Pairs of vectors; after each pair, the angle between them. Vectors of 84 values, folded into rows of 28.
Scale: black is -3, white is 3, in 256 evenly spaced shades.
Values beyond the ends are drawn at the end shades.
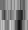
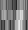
nearly opposite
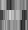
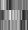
nearly parallel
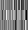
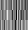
partly aligned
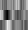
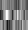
nearly opposite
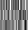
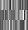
partly opposed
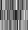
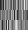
orthogonal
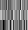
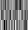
orthogonal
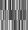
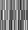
orthogonal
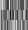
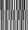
orthogonal
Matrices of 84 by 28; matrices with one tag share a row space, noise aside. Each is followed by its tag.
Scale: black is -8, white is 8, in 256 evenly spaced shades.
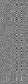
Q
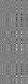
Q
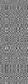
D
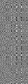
Q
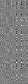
Q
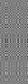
D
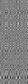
D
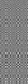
D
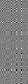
Q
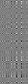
Q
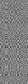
D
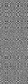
D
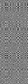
D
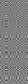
D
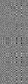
Q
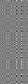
Q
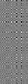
Q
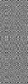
D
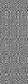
D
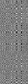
Q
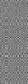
D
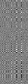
Q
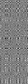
D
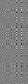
Q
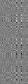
Q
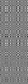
D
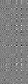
Q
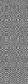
D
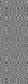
D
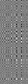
Q
